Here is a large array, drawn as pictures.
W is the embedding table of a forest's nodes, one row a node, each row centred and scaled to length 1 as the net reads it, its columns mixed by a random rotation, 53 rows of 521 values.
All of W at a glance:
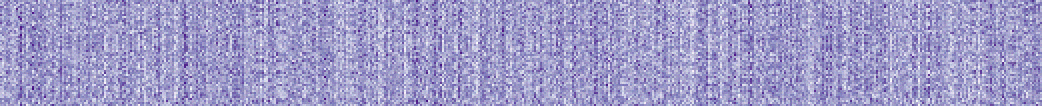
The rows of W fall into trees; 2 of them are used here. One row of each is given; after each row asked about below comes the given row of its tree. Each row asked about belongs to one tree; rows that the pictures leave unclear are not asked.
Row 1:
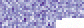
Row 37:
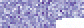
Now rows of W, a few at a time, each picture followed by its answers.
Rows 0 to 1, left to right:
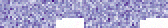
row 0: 1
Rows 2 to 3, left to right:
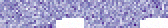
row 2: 37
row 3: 37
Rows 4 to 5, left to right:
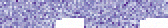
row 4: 1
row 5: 1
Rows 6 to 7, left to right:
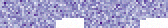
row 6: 37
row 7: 1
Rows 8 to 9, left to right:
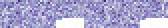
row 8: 37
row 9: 37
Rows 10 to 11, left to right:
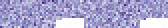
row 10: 1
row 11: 1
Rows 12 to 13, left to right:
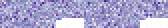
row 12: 1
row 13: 37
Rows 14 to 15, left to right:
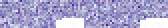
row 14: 37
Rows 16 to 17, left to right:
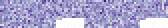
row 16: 1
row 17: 37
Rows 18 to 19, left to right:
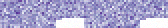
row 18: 37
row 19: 37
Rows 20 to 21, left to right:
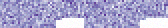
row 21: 37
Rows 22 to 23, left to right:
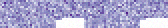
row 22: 37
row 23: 37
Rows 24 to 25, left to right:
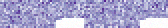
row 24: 37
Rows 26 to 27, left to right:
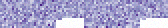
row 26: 1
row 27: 1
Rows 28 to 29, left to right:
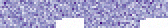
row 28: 37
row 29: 1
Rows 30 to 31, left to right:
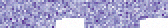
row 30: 1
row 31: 37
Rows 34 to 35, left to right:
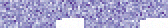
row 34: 37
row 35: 1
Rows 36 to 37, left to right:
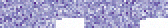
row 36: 1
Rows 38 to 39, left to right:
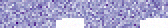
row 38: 1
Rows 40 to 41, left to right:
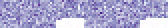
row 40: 37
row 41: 37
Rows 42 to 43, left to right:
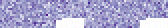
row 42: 1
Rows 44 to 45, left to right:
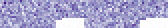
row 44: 37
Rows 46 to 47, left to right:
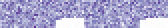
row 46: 37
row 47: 37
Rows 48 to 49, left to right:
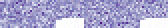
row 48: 37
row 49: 1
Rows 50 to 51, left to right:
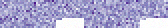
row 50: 1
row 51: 1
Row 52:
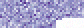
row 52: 37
